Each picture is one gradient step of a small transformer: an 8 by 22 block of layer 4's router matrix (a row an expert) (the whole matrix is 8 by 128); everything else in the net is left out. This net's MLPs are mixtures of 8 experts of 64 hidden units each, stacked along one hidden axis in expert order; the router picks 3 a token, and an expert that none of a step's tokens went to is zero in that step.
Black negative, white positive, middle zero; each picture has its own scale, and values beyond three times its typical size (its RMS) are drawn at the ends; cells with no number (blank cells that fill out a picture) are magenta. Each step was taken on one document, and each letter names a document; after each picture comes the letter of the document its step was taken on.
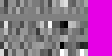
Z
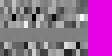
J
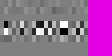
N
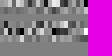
N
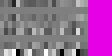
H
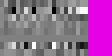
J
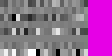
H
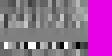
J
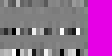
H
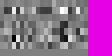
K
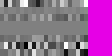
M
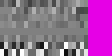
J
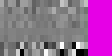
M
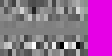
J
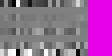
H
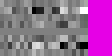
M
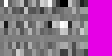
Z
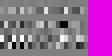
K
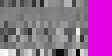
H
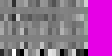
H
